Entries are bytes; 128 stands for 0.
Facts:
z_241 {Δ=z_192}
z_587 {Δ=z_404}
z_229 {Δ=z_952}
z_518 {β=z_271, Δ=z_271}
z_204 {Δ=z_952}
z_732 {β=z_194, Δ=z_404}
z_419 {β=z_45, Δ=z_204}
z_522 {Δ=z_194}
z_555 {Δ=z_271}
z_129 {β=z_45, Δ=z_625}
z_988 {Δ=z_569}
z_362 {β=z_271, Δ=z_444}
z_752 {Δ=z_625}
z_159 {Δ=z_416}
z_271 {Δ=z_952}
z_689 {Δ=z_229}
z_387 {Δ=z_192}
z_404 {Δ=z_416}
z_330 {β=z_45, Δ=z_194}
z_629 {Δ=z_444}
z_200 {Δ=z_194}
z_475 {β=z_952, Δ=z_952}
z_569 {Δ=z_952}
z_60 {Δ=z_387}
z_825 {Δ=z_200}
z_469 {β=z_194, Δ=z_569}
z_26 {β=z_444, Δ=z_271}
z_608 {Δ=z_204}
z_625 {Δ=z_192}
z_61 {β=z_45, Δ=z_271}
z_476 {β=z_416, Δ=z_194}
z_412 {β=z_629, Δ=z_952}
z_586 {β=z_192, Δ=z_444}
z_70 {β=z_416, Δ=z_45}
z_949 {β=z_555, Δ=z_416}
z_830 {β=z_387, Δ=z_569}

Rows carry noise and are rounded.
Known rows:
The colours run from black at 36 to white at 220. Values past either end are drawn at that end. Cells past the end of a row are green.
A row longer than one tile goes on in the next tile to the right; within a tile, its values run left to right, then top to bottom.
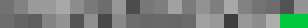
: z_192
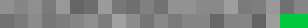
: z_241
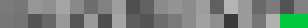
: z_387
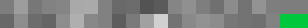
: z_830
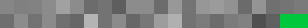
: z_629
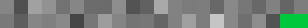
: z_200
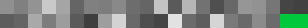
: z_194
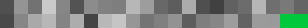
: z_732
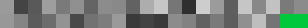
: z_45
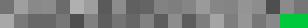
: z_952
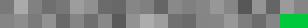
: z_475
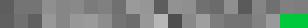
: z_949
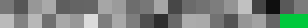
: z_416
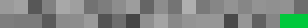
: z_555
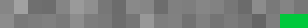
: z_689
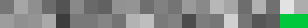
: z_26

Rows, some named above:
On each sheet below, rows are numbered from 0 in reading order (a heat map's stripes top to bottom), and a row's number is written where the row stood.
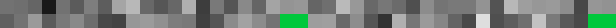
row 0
z_518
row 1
z_444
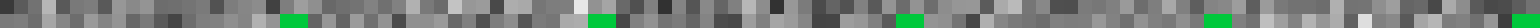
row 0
z_404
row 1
z_129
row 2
z_362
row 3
z_569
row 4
z_476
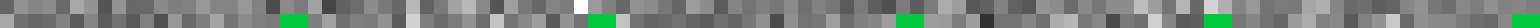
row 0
z_952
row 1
z_330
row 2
z_204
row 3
z_26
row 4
z_830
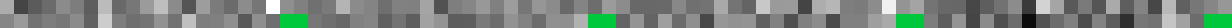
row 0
z_330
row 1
z_625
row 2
z_129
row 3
z_271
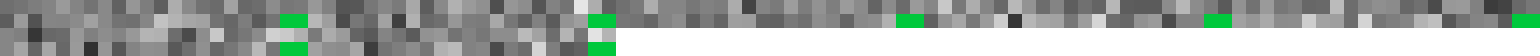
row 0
z_586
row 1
z_419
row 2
z_625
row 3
z_469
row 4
z_70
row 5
z_61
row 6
z_26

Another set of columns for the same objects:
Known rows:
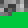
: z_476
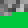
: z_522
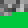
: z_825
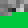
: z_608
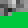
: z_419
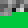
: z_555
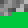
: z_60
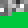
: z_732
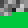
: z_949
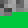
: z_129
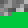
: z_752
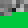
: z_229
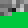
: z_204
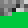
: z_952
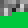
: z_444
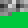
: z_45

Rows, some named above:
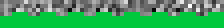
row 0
z_192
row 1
z_416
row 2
z_830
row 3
z_555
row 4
z_61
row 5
z_26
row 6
z_362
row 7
z_469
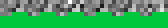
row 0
z_988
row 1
z_200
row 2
z_271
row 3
z_569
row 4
z_200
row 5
z_416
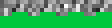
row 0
z_444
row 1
z_404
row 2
z_194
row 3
z_586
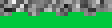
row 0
z_518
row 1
z_625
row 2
z_70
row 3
z_330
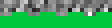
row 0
z_629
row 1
z_330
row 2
z_555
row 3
z_387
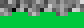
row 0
z_830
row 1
z_949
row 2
z_192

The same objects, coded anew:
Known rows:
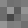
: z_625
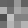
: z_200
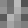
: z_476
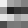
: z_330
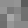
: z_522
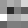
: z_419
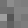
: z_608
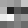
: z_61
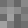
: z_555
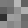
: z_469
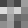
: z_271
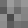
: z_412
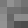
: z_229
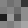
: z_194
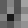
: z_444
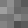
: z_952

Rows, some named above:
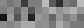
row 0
z_194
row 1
z_469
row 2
z_518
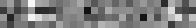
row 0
z_629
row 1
z_330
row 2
z_26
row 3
z_732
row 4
z_555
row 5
z_194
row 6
z_45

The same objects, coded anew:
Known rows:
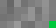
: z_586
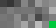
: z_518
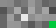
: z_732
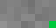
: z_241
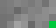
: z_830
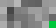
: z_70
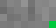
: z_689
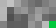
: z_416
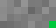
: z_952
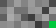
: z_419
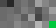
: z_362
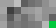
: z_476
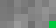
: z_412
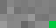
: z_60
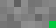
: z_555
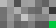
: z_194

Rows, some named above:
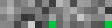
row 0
z_45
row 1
z_194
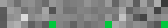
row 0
z_469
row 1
z_200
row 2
z_129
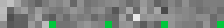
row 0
z_416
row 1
z_555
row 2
z_732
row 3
z_625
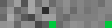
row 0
z_330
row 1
z_988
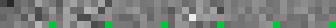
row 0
z_362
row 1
z_61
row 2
z_629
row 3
z_732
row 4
z_404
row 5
z_444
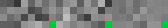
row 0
z_271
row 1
z_129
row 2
z_949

